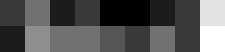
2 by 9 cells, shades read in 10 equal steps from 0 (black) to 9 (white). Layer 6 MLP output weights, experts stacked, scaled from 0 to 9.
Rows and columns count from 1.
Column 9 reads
8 9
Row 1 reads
2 4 1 2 0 0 1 2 8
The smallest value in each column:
1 4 1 2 0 0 1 2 8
